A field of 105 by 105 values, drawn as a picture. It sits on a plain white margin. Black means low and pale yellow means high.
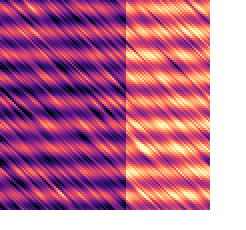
Seam: vertical, 60% of the way across, the right part higher. Average level on the scale: 50%. Stripes: horizontal, repeating 9 times.
